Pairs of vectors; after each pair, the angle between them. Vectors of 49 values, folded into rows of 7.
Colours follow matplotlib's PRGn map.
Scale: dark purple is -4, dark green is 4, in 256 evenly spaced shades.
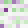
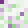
orthogonal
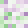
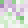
partly aligned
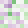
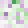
partly aligned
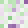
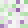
orthogonal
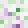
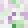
partly opposed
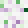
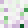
partly aligned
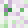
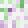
partly opposed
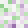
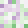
nearly opposite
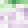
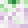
nearly parallel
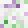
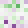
nearly opposite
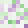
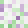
orthogonal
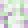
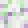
nearly parallel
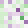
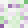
orthogonal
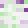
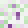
orthogonal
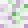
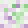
nearly parallel
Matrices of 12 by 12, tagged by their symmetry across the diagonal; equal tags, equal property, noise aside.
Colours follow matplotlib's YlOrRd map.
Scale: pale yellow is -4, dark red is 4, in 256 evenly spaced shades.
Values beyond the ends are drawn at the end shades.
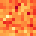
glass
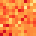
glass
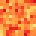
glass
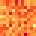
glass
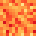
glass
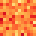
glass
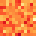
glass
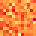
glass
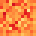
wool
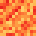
wool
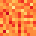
glass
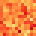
glass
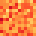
glass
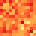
wool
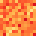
wool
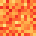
wool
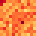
wool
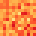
wool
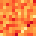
glass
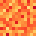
wool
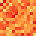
wool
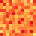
wool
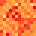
wool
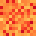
wool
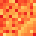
wool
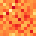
wool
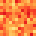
glass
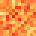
wool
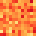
glass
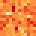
glass
